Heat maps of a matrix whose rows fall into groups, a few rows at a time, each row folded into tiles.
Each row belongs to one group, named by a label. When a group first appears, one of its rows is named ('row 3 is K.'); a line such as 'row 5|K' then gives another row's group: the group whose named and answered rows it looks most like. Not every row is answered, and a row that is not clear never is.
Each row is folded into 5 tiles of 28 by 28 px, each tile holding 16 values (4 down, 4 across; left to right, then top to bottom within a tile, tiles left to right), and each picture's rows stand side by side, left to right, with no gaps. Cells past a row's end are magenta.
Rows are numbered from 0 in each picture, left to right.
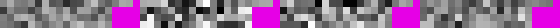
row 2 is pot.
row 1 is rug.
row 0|pot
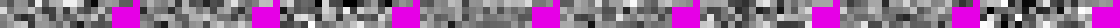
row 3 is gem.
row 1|pot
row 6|gem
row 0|gem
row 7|rug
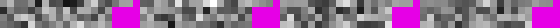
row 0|pot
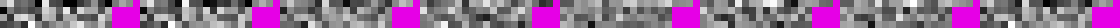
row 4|gem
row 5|gem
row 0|pot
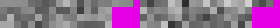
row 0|rug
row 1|gem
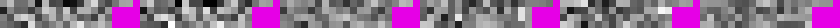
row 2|pot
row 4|rug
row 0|pot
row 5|rug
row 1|pot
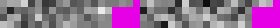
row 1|pot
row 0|rug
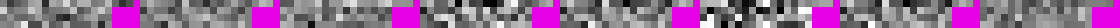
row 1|pot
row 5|rug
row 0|gem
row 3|pot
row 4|pot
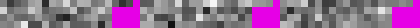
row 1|gem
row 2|rug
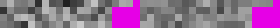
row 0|pot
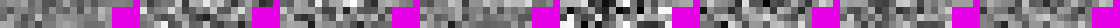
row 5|pot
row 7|pot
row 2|gem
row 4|rug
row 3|gem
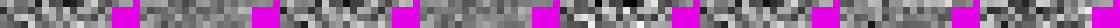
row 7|rug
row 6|gem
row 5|pot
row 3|rug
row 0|pot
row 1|rug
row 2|pot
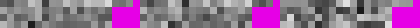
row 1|gem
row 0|gem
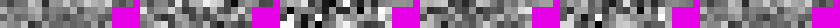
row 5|gem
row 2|rug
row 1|gem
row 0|gem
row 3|rug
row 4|rug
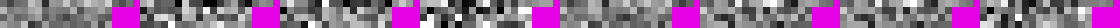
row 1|pot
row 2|pot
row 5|gem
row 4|gem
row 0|gem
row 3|rug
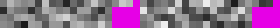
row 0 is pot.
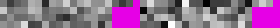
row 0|gem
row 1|pot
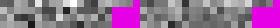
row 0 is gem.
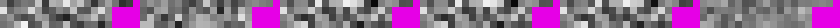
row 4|gem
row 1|rug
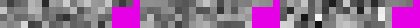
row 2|rug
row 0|gem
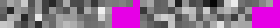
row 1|pot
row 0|rug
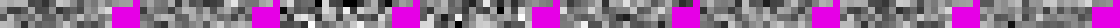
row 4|gem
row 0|rug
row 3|rug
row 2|pot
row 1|pot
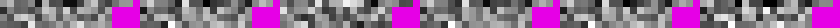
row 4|pot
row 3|pot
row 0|pot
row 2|gem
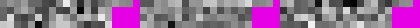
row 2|pot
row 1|gem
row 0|rug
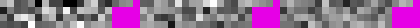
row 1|gem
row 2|pot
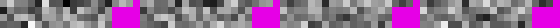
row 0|pot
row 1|pot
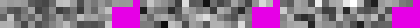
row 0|rug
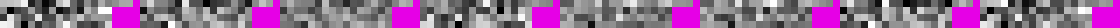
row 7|rug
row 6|pot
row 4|gem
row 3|rug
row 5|gem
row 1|pot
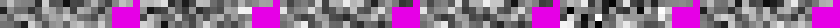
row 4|rug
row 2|gem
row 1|rug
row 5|pot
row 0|pot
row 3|gem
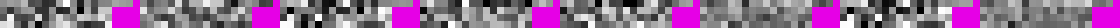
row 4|pot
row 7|gem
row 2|rug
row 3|pot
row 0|rug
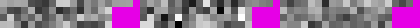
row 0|rug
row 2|gem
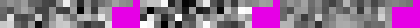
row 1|rug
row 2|rug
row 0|rug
